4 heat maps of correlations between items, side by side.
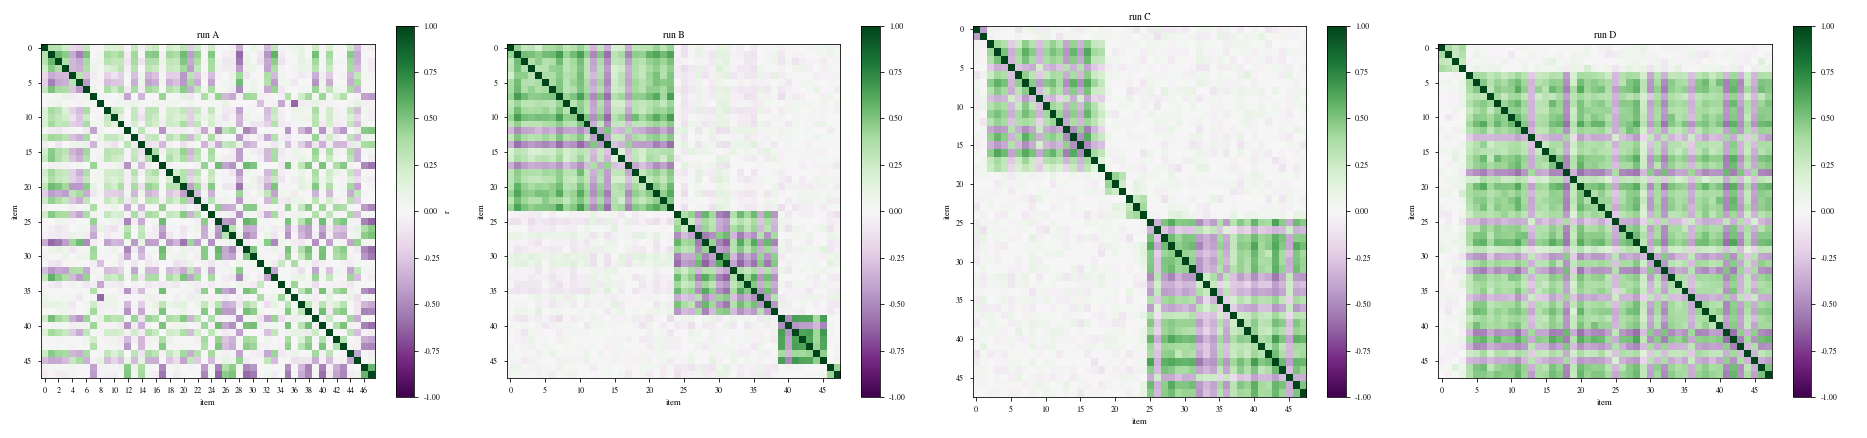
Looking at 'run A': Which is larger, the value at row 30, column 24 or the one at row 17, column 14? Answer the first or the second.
the first
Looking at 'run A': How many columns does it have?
48
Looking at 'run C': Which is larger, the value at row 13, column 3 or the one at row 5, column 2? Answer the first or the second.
the second
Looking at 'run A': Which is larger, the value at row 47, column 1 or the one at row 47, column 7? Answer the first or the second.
the first
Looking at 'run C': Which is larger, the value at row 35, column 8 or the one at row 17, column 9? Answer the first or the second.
the first
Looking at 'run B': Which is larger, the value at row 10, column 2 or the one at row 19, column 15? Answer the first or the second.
the first
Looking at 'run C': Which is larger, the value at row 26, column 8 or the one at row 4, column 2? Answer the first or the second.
the second
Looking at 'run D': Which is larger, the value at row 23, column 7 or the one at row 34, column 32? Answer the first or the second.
the first
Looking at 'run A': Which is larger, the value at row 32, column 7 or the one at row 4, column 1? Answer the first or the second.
the first
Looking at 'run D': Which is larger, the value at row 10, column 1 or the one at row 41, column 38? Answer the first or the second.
the first
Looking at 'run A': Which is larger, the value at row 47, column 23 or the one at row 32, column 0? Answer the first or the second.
the second
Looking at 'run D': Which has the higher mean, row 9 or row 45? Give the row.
9
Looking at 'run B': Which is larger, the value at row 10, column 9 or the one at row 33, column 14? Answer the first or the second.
the first
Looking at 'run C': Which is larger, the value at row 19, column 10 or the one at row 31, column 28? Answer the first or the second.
the second
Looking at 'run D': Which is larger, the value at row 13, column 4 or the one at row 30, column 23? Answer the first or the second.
the first
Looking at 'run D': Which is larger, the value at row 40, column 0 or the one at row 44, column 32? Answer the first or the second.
the first
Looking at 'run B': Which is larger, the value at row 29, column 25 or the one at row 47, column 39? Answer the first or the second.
the first
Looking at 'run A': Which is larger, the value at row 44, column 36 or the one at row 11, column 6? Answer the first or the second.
the second
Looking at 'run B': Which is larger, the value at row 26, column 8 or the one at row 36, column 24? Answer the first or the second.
the first
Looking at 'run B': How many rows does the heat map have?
48
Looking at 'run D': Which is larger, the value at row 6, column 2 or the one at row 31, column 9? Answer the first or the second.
the second
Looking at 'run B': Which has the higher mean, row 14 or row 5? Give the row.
5
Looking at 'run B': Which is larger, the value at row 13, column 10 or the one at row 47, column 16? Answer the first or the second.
the first
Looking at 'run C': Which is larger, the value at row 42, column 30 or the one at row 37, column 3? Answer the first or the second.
the first
